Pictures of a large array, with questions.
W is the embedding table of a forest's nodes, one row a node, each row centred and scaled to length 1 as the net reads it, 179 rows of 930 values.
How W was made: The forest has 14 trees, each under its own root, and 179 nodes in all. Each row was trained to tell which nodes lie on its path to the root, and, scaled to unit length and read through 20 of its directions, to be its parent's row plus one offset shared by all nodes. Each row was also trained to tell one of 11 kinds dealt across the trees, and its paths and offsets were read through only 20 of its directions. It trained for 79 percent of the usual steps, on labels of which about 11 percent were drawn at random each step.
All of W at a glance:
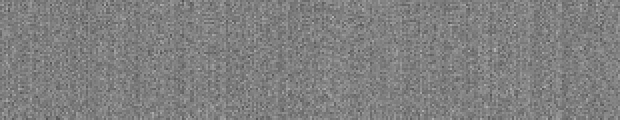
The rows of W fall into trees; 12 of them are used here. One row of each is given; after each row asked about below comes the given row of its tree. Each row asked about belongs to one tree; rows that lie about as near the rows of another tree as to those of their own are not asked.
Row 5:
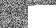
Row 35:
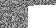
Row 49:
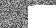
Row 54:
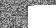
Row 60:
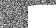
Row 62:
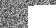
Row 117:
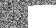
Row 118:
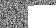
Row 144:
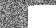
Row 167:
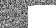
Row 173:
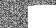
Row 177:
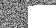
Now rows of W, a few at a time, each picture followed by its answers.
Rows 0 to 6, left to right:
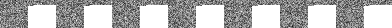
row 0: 177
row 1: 177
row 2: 49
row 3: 144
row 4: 35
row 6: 177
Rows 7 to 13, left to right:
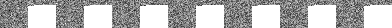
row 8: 177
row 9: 144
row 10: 5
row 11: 117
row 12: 118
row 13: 62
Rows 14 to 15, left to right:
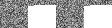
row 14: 173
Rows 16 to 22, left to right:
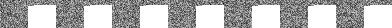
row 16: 118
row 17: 62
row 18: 60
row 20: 173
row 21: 54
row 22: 49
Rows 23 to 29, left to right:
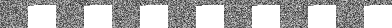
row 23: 118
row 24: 35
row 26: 117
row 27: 144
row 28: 167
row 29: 173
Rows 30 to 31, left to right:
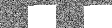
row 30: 60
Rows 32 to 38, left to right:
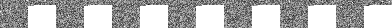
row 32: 167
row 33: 118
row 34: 35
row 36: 60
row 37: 117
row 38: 177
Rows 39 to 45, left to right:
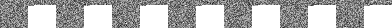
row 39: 54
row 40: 35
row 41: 5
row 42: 177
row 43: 5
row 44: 35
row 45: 173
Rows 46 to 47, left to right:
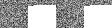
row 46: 173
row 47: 118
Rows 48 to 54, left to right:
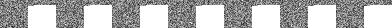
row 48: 173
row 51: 167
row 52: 173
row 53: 177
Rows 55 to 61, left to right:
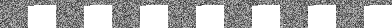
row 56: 49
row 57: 144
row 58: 177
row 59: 35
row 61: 177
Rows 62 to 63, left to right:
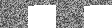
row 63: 117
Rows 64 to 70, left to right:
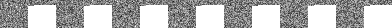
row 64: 117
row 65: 118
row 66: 177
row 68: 144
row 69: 49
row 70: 144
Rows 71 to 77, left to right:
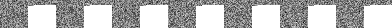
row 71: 117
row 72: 118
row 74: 62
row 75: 117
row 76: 167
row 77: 167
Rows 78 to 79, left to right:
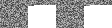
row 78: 62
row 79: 144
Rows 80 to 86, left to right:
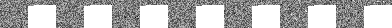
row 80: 49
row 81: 49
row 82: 167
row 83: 117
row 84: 49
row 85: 5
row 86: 167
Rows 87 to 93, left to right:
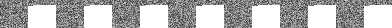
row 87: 177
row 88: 144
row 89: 60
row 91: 117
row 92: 173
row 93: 167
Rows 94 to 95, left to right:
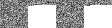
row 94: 118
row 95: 49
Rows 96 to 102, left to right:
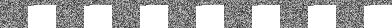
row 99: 35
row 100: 5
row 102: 167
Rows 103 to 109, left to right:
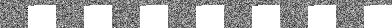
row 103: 49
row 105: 118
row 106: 173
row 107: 144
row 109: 62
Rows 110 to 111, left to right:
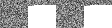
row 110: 118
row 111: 54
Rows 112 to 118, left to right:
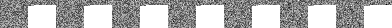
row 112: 167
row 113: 60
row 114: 144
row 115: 117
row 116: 49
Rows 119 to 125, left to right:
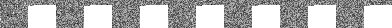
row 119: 118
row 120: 5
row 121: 177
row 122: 5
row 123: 49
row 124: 62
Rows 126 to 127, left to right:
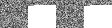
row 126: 5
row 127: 117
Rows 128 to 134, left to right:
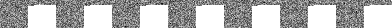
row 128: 49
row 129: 5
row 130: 5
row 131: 118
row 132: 177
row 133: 173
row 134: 177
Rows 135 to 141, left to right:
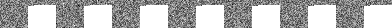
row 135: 54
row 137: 5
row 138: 5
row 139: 117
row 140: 144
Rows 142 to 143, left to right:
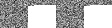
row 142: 54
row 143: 54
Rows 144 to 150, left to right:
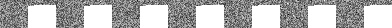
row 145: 62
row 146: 167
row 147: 117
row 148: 5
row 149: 118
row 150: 35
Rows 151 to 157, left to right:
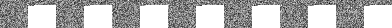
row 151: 5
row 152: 177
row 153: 118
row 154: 144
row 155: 177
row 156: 60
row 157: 35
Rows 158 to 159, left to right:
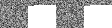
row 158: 54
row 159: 49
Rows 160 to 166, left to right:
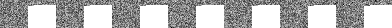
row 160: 118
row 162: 117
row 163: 173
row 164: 167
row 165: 117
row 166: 62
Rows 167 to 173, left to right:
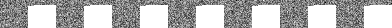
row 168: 62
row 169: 173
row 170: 60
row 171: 49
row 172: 167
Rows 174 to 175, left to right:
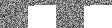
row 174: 5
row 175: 49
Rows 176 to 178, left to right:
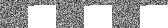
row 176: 118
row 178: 5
